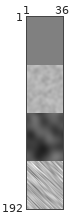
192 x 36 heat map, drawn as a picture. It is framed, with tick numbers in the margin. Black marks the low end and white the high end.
The table splits into 4 rows of 1 panel. Panel 1,1: middling, flat. Panel 2,1: high, blotchy, faint in contrast. Panel 3,1: low, smooth. Panel 4,1: high, slanting down to the right.
